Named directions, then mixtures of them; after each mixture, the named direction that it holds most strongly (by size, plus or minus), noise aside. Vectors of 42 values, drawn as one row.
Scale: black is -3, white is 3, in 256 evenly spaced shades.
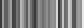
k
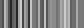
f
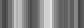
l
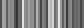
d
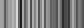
f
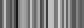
d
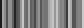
k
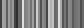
d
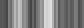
l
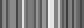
d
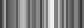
d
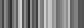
f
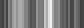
l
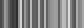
f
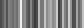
k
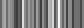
d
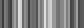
l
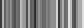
k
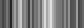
l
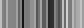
d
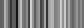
f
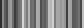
d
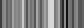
d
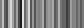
f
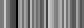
f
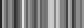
d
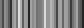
f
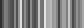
f
